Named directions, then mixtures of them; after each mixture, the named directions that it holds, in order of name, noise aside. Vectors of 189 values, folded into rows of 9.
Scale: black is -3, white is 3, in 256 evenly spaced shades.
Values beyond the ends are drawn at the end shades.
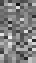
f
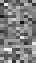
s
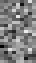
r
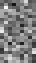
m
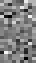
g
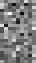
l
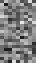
s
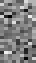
g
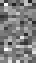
m, s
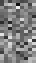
f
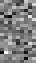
f, g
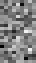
r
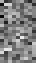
g, s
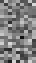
f, s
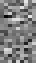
g, s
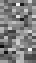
f, r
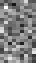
m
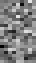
r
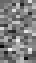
r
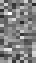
l, s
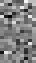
g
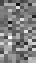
f
